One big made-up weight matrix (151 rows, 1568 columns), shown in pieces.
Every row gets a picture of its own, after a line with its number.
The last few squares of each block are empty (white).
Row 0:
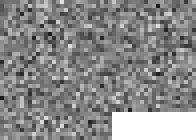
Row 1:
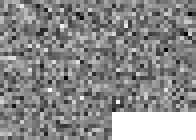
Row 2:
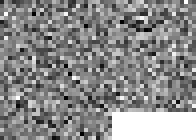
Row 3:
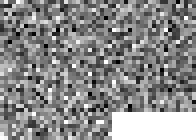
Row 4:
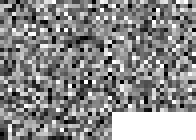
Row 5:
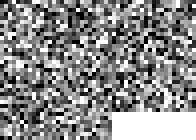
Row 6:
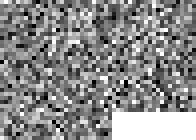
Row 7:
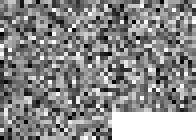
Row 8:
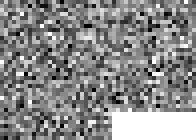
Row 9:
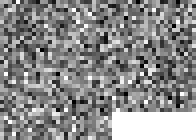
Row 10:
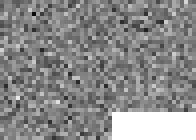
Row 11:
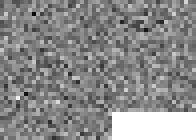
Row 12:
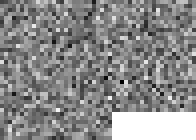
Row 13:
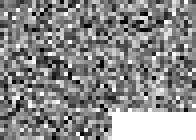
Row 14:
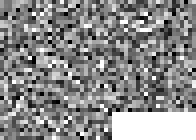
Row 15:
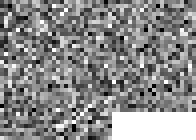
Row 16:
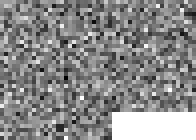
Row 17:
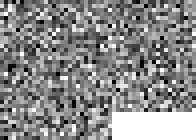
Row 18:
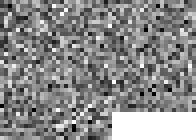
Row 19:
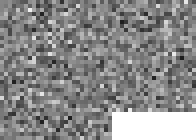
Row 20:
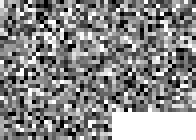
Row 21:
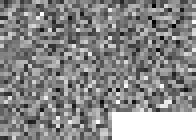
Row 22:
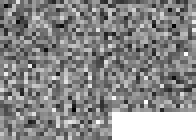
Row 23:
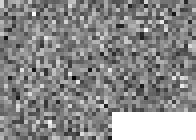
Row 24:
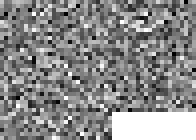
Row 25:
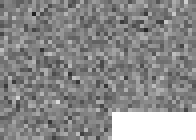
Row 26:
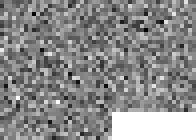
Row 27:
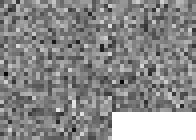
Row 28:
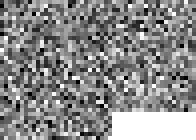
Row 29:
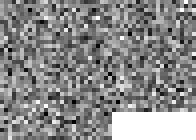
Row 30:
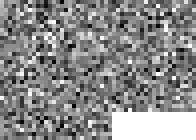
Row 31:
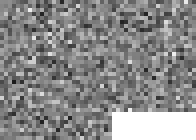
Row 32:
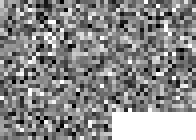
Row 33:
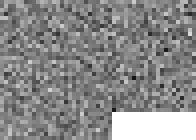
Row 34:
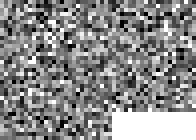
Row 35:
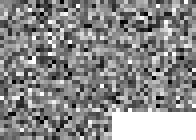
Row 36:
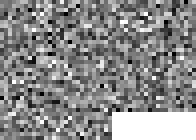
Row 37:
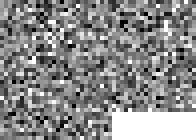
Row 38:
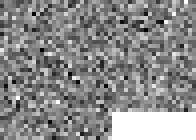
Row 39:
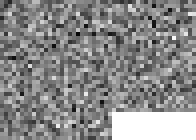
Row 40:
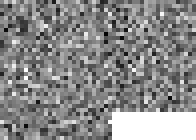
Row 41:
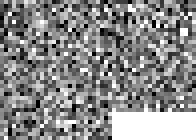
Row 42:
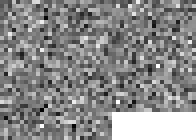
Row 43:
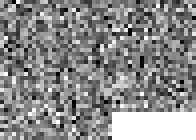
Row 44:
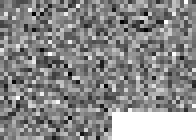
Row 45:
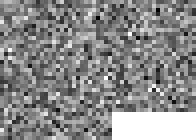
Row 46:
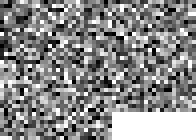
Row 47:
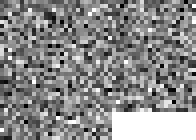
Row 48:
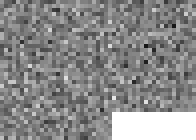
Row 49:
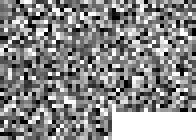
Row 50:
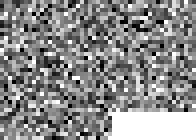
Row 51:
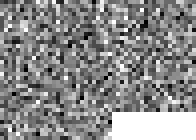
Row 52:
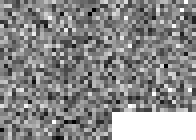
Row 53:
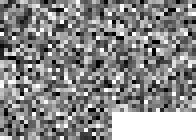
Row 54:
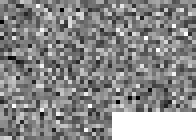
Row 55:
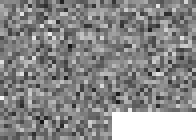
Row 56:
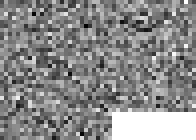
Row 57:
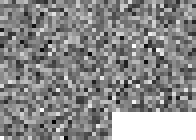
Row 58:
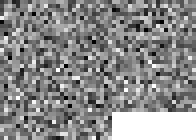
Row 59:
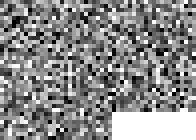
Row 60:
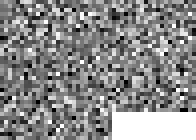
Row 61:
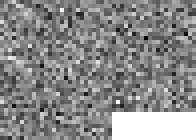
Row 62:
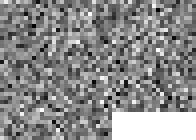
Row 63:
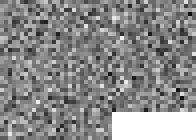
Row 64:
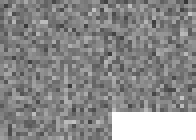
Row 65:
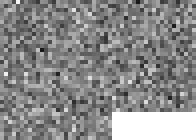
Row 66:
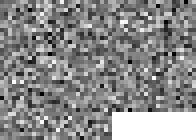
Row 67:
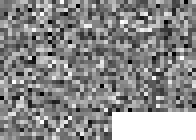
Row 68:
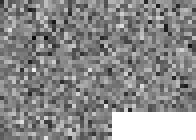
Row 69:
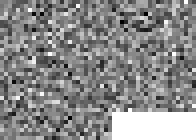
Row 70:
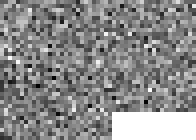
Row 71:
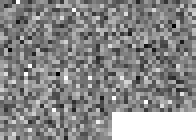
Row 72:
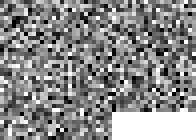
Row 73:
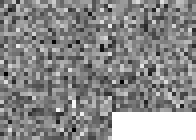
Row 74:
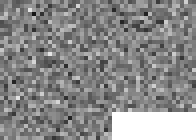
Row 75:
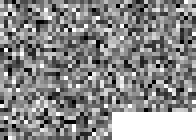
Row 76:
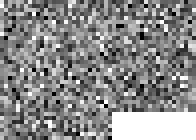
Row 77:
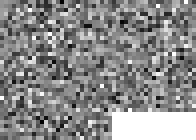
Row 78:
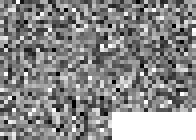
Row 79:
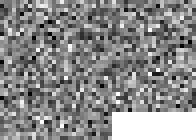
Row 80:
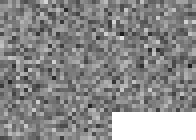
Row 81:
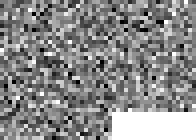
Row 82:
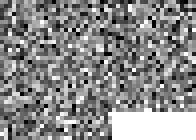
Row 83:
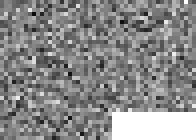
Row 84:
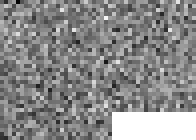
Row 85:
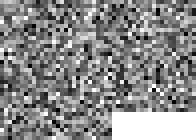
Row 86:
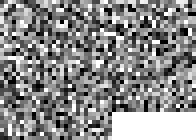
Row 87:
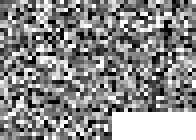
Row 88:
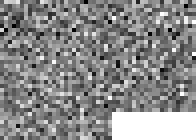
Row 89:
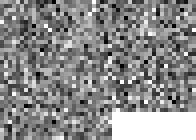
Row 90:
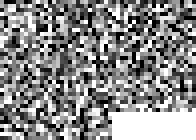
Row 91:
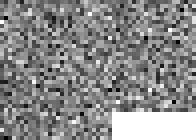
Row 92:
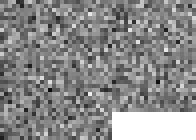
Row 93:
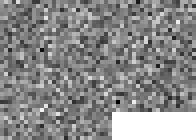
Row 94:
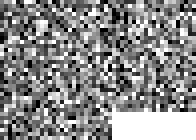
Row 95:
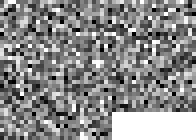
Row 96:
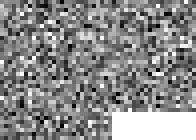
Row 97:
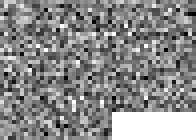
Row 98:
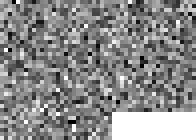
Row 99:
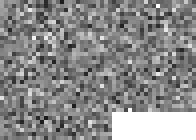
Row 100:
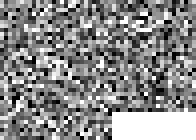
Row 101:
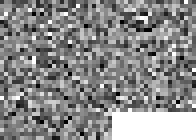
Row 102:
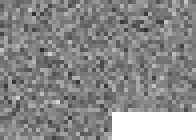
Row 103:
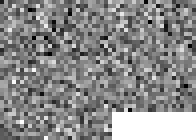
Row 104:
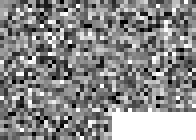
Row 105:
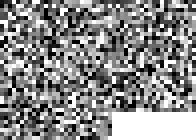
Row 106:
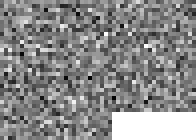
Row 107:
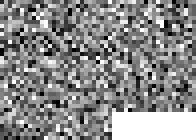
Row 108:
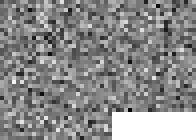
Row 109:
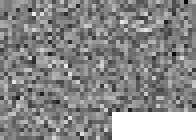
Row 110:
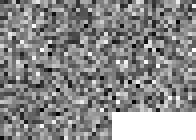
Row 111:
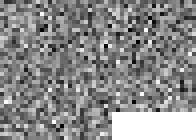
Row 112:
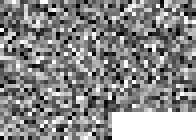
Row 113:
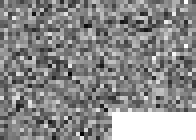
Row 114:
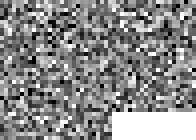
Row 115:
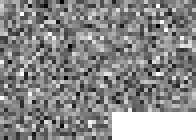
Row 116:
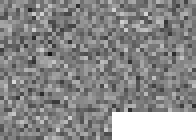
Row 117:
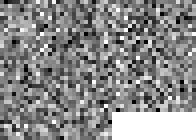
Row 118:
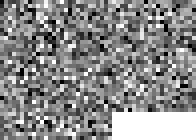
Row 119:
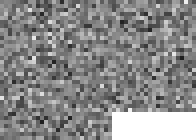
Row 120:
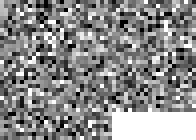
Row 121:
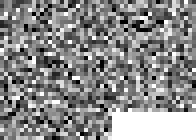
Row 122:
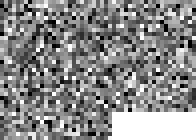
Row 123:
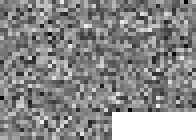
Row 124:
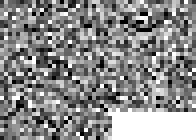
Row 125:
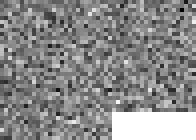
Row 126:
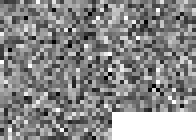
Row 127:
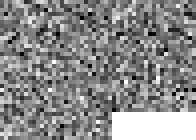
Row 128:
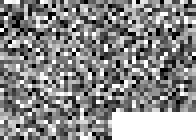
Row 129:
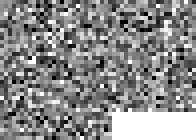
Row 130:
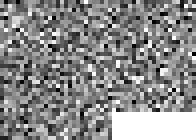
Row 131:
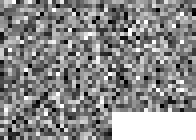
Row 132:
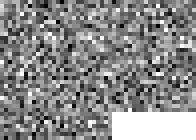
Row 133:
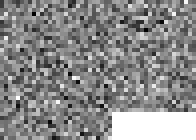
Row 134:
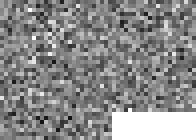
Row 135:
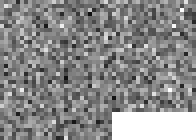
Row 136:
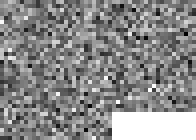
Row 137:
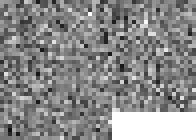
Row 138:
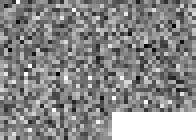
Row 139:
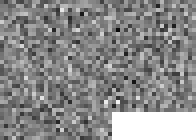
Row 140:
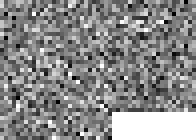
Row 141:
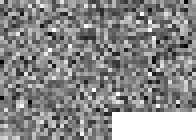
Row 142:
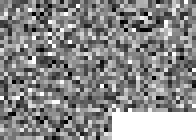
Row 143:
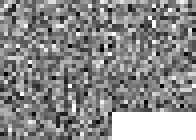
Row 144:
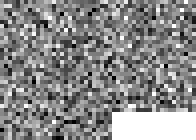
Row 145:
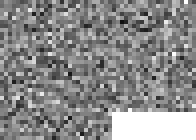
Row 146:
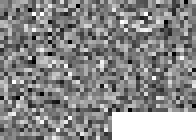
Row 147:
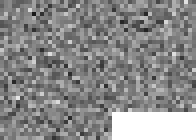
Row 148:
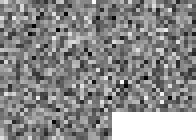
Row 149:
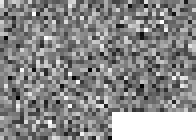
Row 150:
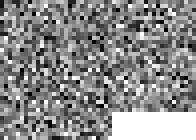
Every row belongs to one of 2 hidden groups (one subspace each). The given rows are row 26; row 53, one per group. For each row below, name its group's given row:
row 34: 26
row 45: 53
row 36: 26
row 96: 26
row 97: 53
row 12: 53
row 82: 53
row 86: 53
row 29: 53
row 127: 53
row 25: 26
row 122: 26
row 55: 26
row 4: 53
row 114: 26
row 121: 26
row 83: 26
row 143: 53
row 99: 26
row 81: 26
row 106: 53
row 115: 26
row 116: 26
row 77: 26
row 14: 26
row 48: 53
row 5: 53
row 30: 26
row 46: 53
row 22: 53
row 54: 53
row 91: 53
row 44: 26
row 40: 53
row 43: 53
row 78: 53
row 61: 53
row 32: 26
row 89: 53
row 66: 26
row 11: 26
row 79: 26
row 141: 26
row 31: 26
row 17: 53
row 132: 26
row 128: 53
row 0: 26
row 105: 53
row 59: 53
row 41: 53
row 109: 26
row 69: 26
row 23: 26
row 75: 53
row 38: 26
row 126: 53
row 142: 26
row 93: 53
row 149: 26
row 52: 53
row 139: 53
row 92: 53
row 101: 26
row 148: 53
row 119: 26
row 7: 53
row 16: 53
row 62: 53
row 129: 26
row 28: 26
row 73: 53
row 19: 26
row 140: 26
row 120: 26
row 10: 26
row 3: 53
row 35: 26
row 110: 53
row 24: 26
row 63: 53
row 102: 26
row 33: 53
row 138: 53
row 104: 26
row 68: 26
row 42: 53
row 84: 53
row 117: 53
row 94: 53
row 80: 53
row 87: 26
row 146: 26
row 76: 26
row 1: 53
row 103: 26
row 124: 26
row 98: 53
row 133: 26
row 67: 26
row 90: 53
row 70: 53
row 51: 53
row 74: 26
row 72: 53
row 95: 53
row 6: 53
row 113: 26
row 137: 53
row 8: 26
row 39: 53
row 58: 26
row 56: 26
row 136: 53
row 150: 26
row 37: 26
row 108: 26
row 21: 53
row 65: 53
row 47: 53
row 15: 53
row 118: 26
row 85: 53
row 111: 53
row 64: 53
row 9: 53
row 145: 26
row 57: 53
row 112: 53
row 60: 53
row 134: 26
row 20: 26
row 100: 26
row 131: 53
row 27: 53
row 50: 26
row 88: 53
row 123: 26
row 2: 26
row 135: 53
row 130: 53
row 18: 53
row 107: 26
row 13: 26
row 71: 53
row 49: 53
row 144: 53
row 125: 53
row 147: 26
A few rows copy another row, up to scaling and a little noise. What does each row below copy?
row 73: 27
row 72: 59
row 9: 65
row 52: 144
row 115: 132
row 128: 88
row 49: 60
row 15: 18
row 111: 90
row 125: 47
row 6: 62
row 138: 71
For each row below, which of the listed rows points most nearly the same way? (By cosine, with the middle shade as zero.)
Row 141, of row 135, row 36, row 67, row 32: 67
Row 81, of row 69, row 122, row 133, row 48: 69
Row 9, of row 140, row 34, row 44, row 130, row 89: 89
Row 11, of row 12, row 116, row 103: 12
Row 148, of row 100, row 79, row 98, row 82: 98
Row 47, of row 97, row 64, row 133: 64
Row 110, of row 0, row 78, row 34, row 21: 21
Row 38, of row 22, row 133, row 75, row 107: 133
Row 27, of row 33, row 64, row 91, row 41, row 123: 33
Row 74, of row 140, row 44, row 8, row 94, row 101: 44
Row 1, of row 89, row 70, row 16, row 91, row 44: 16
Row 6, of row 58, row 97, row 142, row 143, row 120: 97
